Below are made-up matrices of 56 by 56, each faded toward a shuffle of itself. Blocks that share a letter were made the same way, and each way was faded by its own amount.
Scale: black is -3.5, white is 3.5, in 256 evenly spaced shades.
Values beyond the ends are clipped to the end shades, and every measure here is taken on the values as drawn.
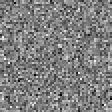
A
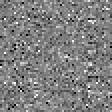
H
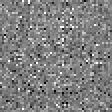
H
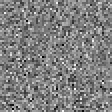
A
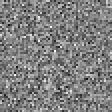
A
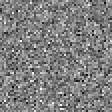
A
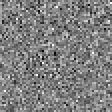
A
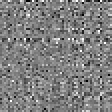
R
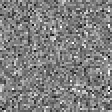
A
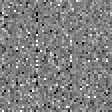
H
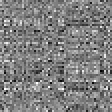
R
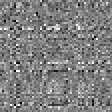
R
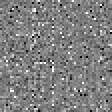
H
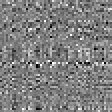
R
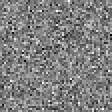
A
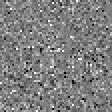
H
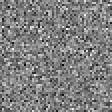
A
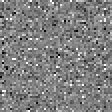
H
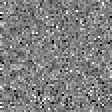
H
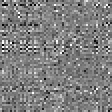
R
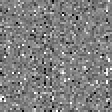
H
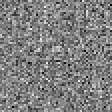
A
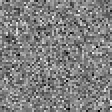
A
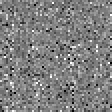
H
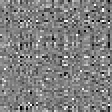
R
